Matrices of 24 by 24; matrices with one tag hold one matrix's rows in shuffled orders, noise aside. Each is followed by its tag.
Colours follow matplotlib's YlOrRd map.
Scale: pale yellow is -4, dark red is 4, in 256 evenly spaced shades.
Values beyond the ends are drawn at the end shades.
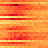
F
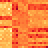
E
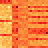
E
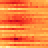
F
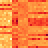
E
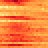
F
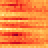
F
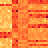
E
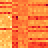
E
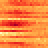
F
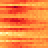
F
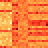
E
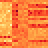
E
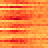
F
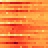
F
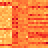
E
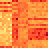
E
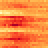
F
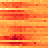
F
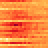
F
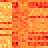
E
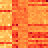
E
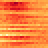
F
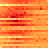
F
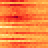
F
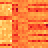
E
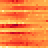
F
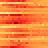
F
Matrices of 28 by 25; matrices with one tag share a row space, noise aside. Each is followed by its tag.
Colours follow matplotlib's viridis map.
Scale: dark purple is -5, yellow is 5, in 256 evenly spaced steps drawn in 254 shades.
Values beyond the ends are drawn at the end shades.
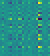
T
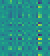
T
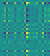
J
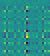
J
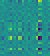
T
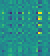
T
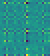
J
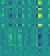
T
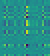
J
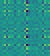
J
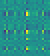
J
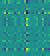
J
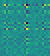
J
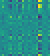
T
